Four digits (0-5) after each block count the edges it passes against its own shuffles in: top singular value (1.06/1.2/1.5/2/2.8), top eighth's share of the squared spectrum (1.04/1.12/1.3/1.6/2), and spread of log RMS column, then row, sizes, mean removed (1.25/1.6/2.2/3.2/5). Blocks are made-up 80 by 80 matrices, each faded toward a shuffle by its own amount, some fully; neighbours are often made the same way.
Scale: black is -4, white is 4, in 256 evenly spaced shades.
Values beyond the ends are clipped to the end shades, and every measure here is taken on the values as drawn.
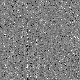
3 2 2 0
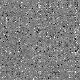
3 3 2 0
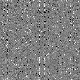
4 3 2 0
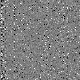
3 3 2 1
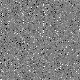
3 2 1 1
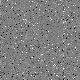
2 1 0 0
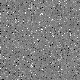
2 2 1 0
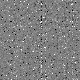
3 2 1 0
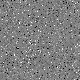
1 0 0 0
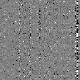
4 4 3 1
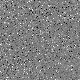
0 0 0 0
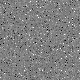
1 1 0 0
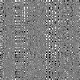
4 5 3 2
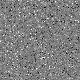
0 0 0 0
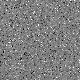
0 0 0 0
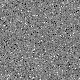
0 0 0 0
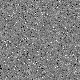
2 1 0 0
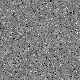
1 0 0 0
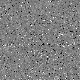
2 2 0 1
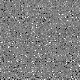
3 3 1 2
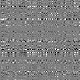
5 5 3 4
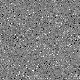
3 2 0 1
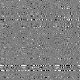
4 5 2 3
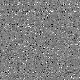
3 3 0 2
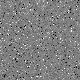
0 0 0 0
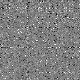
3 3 1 2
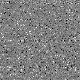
3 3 1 2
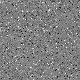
1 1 0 0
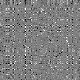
5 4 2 2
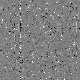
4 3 1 1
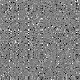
4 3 2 2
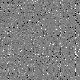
4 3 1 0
